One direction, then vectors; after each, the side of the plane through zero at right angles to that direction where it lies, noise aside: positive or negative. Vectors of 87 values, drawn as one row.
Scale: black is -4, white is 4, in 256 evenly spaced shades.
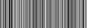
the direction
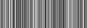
negative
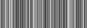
negative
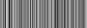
positive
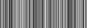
positive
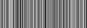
negative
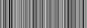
positive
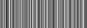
negative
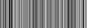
positive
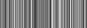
positive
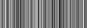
negative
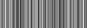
negative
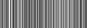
negative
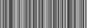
positive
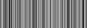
positive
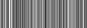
negative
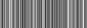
negative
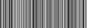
positive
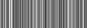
negative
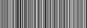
negative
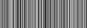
negative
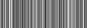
negative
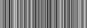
positive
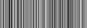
positive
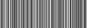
negative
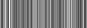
negative
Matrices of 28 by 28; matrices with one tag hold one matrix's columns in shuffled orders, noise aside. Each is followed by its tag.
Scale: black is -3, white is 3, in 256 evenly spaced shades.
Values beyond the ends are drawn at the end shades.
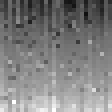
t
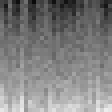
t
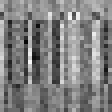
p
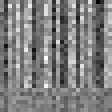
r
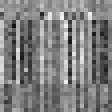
p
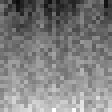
t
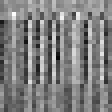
p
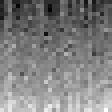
t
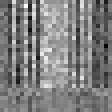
r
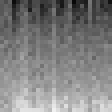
t
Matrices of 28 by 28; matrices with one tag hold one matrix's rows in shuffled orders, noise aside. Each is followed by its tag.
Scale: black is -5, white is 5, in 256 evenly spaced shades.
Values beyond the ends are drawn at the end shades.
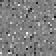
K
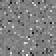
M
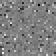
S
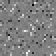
M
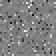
M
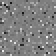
S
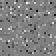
K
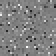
K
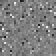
S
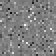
M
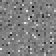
M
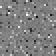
K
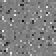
S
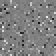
S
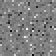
M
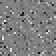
S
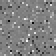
M
